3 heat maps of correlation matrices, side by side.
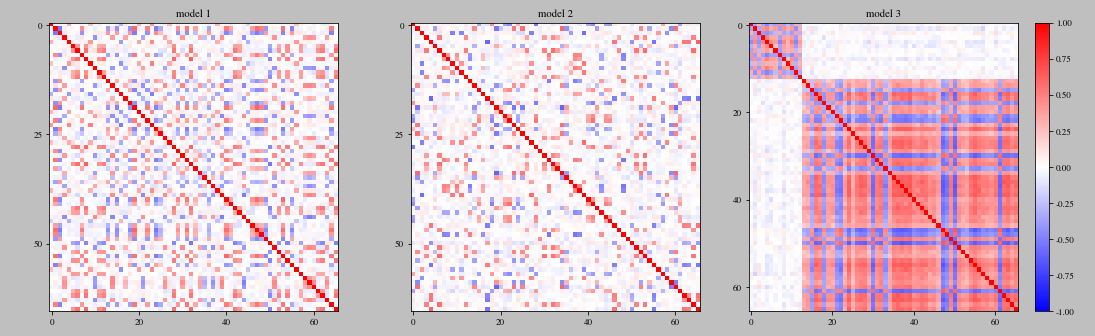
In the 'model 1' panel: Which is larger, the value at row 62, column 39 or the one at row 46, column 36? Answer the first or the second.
the first
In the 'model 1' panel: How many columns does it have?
66
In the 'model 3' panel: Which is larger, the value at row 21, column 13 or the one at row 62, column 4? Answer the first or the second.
the second
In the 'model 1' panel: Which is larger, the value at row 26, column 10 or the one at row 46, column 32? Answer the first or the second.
the second
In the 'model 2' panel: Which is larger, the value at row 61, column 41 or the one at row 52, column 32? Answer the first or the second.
the first
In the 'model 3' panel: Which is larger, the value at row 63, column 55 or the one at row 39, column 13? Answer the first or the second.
the first
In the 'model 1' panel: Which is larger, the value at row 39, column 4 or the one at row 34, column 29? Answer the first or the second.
the first
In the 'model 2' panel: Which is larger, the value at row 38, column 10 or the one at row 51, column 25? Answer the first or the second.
the first
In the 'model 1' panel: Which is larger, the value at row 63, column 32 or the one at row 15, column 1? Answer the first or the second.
the first
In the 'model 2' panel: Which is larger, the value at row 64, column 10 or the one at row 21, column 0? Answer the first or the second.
the first
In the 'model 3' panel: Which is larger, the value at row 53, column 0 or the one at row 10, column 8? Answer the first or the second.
the second
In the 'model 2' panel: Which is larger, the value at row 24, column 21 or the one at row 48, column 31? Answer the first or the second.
the first
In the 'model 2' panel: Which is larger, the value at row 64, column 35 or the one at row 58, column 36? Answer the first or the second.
the second
